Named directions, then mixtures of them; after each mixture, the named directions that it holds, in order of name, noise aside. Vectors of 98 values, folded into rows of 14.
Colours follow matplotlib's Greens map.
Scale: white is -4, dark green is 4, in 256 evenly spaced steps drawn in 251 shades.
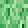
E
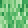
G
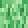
E, G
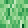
E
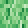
E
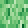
E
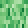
E, G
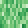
E, G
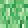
E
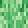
G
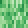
G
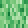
E, G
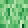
E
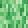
E, G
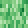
E, G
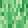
G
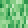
E, G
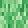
G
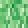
E, G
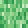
E, G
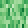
E, G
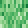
E, G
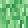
E, G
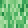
G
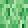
E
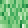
E, G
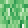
E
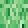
E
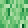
E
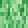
E, G
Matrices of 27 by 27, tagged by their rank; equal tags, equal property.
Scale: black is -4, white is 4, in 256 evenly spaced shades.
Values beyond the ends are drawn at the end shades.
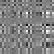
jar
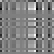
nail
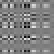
nail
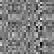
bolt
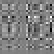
jar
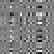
jar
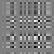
nail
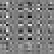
jar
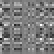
jar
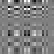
nail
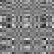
jar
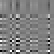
nail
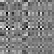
jar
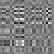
jar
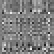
bolt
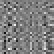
bolt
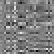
bolt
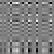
nail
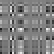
nail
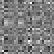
bolt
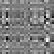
bolt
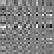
jar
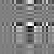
nail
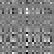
jar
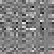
bolt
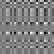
nail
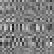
bolt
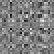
bolt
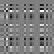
nail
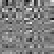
bolt
